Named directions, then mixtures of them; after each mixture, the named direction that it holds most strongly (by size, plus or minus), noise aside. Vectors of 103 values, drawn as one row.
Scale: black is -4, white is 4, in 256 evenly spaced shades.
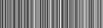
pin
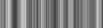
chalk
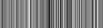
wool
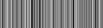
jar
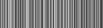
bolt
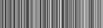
pin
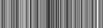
wool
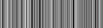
jar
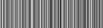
pin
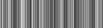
chalk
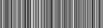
jar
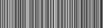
bolt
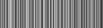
bolt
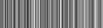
pin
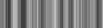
chalk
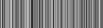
jar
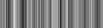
chalk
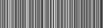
bolt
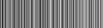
pin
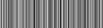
pin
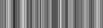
chalk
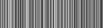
bolt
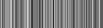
jar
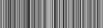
wool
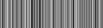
jar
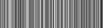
bolt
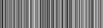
pin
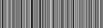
jar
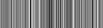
wool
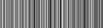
pin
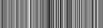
wool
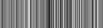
wool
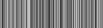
wool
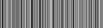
jar
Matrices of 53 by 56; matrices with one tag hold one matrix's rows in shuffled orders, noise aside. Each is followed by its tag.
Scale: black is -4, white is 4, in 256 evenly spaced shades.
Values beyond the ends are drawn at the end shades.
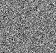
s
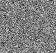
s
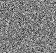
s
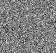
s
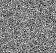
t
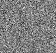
s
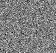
s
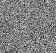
t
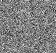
t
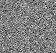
t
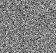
s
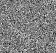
t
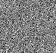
s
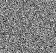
s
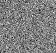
s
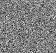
s
